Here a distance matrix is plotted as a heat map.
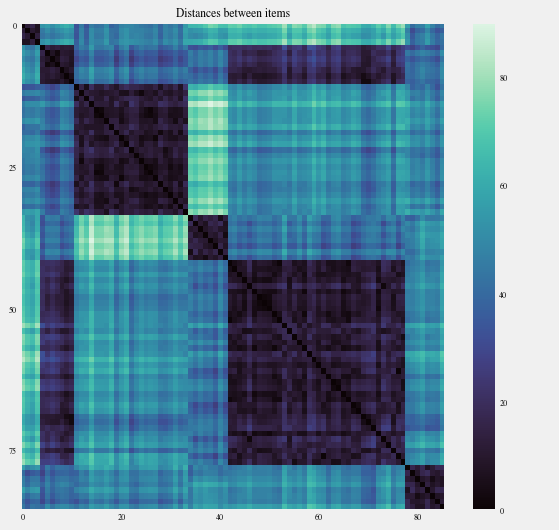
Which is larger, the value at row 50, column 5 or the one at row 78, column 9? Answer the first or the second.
the second
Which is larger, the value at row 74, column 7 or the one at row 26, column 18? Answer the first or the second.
the first
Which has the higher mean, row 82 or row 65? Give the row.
82
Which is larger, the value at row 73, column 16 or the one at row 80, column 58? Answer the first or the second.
the second
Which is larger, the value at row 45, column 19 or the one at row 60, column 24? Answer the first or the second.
the second
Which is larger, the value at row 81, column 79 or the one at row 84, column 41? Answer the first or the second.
the second
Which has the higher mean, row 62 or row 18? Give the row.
18
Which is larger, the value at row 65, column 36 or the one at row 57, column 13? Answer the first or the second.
the second
